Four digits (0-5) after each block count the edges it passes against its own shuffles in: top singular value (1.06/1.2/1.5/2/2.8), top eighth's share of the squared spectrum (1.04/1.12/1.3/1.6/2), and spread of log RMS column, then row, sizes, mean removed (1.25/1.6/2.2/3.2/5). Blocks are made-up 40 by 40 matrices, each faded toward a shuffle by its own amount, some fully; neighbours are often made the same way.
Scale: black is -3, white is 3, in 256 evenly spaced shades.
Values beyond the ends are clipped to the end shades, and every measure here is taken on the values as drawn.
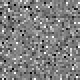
0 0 0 0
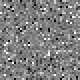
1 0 0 0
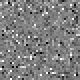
0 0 0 0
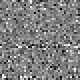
1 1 0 2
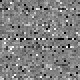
2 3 0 2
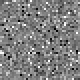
1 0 0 0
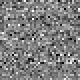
1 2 0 3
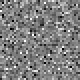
0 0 0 0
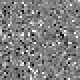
3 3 1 1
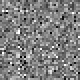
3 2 1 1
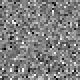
2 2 0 1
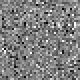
2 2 1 0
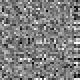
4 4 2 2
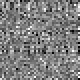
3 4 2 2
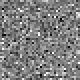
2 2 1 1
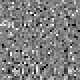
3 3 1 1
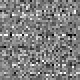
3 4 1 3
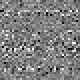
3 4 1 3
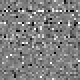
2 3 0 2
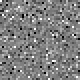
0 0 0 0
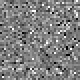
2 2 0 1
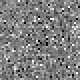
0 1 0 0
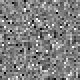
0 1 0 0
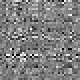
3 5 2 3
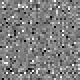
2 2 0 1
